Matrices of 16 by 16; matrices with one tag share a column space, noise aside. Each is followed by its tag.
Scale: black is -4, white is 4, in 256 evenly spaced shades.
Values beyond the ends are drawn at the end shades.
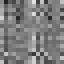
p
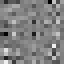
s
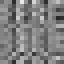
p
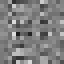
s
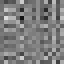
p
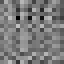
p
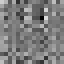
p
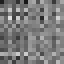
p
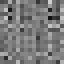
p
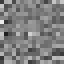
s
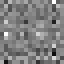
s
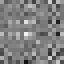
s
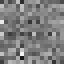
s
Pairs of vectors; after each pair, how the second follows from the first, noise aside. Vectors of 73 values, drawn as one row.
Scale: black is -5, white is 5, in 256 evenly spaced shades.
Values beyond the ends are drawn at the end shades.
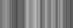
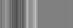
partly zeroed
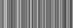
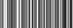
scaled up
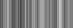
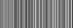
shuffled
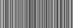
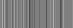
partly zeroed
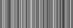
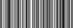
scaled up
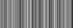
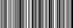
scaled up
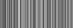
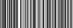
scaled up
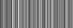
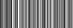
scaled up
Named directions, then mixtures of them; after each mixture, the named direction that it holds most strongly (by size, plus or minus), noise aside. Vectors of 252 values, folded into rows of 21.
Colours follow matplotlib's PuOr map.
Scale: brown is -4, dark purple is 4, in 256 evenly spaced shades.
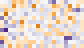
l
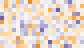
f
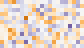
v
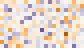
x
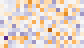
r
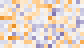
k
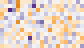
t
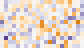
r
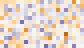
x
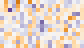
f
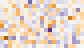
r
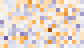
r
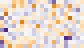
l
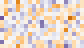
f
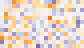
k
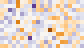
t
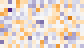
t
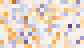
v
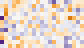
l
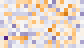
r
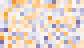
k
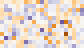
x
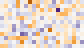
r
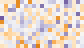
f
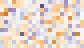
v
